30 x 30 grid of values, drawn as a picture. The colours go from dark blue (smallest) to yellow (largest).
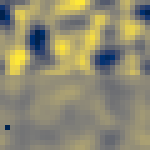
Seam: horizontal, 50% of the way down, the bottom part calmer. Lone odd cells: 1, lower than its neighbours. Ninth with the highest average: top middle. Slope: none.
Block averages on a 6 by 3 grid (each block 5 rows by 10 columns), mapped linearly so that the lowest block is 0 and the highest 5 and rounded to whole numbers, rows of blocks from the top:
2 4 2
0 5 3
3 4 0
2 3 1
2 2 2
1 2 2
